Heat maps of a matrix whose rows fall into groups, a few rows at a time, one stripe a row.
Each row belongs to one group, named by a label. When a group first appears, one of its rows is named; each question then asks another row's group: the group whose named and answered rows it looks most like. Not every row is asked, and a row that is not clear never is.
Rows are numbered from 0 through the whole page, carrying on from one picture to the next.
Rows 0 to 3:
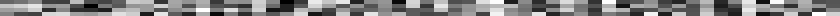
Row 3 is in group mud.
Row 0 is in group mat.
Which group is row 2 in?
mat
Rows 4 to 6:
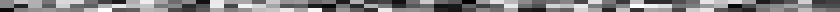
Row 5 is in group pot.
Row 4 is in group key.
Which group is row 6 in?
pot
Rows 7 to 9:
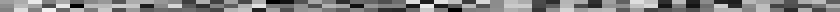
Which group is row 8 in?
mud
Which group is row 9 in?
key
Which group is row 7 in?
mat
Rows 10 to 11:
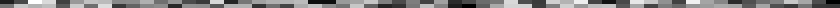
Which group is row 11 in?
key
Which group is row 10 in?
pot
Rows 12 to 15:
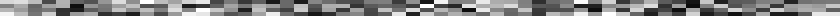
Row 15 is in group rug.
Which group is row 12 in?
mat
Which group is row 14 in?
mat
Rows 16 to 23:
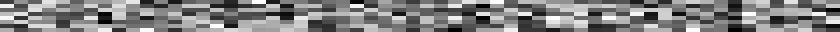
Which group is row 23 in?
pot
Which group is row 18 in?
pot
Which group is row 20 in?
rug
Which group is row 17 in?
rug
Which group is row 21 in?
rug
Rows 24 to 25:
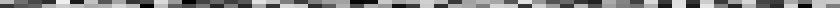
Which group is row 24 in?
mud
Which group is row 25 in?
mud
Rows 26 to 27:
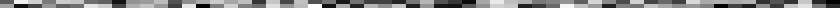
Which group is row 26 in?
key
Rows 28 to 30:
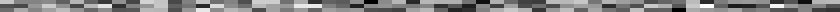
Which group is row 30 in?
key
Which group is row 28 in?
rug
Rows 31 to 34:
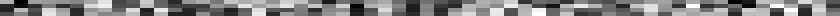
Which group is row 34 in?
mud
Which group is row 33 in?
mud
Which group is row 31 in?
pot
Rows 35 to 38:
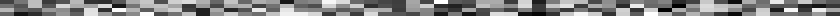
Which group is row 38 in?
pot
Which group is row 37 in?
mud
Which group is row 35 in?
mat
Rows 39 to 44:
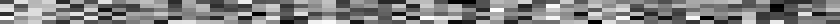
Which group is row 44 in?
mat
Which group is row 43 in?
rug
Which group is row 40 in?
rug
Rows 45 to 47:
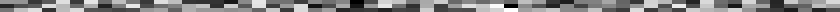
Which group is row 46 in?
mud
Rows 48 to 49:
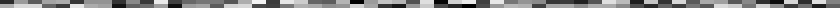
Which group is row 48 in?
mud
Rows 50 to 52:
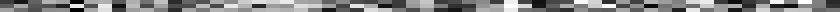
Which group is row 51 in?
key
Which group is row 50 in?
pot
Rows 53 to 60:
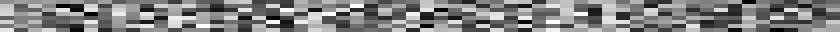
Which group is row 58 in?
rug
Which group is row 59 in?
mat
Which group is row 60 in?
rug
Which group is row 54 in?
rug
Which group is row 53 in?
key
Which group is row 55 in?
mud
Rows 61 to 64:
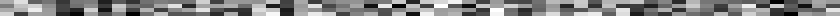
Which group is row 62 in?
mat
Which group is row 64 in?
rug
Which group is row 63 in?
rug
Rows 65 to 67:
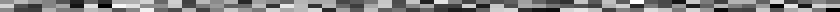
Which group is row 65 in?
mat
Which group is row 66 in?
mud
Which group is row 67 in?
pot
